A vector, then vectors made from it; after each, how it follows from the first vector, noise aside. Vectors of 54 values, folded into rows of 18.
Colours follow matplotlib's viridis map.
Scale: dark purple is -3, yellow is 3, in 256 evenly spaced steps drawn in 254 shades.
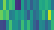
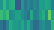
shrunk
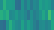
shrunk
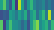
sign-scrambled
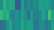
shrunk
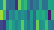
sign-scrambled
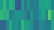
shrunk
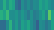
shrunk
